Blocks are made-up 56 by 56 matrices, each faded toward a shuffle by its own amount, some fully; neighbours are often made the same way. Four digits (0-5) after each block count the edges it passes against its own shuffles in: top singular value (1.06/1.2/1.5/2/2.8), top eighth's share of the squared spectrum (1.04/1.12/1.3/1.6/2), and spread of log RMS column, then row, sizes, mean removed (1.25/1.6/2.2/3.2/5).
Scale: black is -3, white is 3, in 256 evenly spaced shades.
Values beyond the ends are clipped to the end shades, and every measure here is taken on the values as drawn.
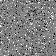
2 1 0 0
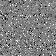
1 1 0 1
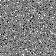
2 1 0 0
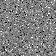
2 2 0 0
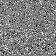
1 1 0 1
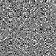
4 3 2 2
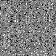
3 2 0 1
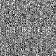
3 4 2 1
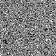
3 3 1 1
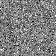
0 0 0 0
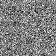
0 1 0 0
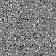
2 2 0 0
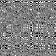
4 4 2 3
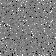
1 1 0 0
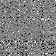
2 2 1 2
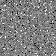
0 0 0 0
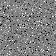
1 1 0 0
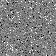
0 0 0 0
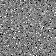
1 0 0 0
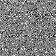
1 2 0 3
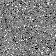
0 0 0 1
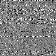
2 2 0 3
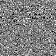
0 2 0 3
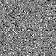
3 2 0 1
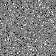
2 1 0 0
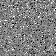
1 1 0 0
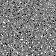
1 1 0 0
